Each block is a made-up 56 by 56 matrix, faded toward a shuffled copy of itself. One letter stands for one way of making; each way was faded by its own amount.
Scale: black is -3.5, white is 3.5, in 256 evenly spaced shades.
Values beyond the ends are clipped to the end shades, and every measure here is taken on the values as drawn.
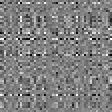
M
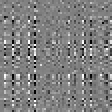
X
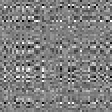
M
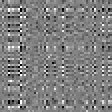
X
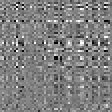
M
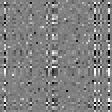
X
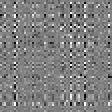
X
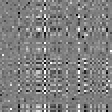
X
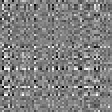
M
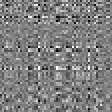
M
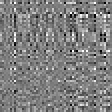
M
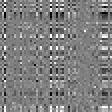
X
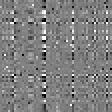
X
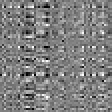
M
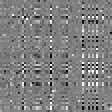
X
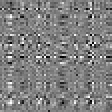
M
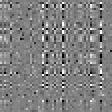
X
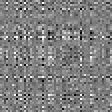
M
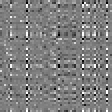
X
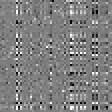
X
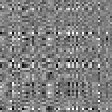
M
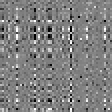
X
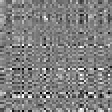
M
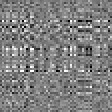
M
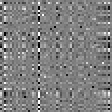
X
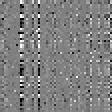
X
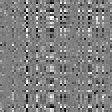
X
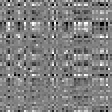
X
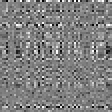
M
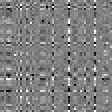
X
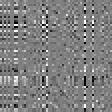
X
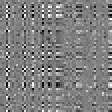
X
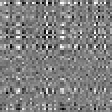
M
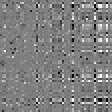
X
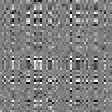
X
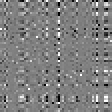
X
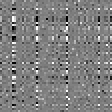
X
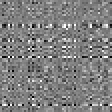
M
